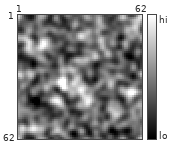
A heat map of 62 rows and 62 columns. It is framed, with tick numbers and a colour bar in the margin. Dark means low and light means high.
The halves do not mirror each other. The centre is the ninth with the highest average. The texture is blotchy. No lone cell stands out from its neighbours.
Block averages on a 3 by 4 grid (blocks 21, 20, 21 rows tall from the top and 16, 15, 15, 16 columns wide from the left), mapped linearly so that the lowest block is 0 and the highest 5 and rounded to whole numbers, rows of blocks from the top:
3 0 4 2 | 1 5 2 2 | 2 1 2 2
